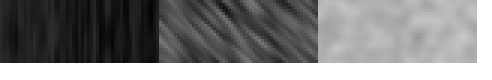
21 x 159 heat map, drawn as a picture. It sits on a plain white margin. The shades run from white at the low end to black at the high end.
It is made of 1 by 3 panels. Panel 1,1: very high, streaked downward, faint in contrast. Panel 1,2: high, slanting down to the right. Panel 1,3: low, blotchy, faint in contrast.
